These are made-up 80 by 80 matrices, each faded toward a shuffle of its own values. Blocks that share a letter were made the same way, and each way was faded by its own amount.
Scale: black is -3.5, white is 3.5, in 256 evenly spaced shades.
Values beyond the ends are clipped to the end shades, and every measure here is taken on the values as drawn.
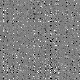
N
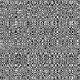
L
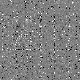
N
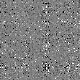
N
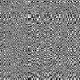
L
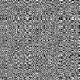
L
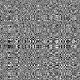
L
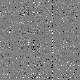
N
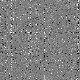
N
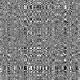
L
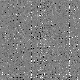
N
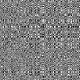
L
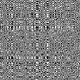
L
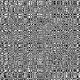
L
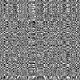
L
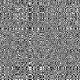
L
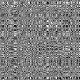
L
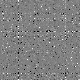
N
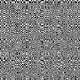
L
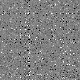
N
